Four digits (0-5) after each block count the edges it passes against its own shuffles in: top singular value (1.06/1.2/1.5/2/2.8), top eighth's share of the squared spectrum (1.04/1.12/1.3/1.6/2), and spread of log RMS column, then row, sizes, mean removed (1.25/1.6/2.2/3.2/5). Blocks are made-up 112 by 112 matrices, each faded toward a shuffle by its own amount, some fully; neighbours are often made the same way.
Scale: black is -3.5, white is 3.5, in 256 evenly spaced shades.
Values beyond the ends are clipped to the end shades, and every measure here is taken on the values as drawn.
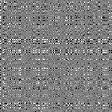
5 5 3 4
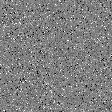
2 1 0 0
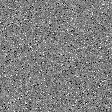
0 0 0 0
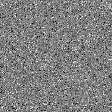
3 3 1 1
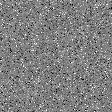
0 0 0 0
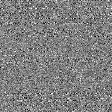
1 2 0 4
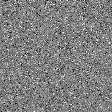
3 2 0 0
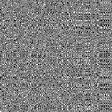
5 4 3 3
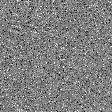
2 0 0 0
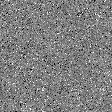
2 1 0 0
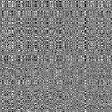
5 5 4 4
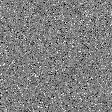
2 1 0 0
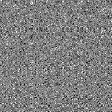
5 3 2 2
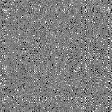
4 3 3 2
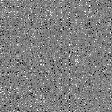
4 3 2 1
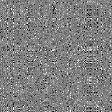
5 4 3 2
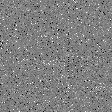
2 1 0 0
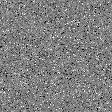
0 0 0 0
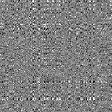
5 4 3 3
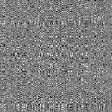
5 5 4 3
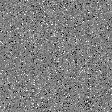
3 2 1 0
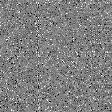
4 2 1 1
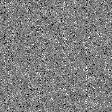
1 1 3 0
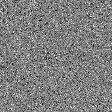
0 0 1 0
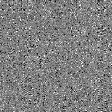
4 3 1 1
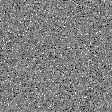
3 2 0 0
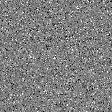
3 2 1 0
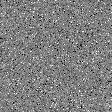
0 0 0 0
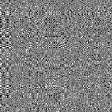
5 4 3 3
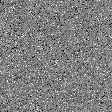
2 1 0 0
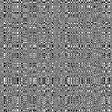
5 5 4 4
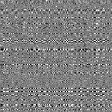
5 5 3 4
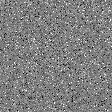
0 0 0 0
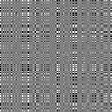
5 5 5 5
